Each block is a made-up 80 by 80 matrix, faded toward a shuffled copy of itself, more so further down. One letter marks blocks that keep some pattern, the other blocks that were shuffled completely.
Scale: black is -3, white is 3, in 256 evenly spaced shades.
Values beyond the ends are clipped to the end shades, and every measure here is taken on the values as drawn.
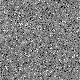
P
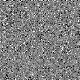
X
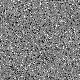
P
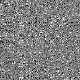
X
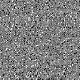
X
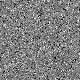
P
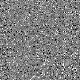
X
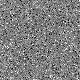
P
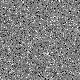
P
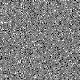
X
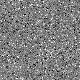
P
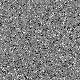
P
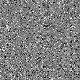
X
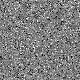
P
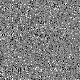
X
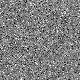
P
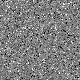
P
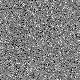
P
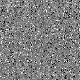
X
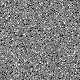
P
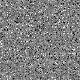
X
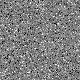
P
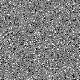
X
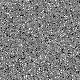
P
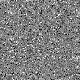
X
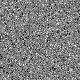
P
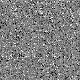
X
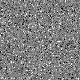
X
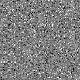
X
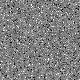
P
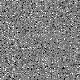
X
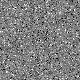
P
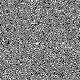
X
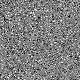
P
